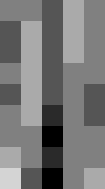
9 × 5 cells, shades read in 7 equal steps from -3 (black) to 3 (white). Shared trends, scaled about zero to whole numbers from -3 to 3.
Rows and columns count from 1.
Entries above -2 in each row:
5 5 5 5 5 4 4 4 4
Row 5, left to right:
-1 1 -1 0 -1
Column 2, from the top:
0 1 1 1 1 1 0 0 -1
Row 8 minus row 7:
1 0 1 0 0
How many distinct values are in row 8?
3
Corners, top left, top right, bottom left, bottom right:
0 0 2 1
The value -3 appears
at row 7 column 3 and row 9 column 3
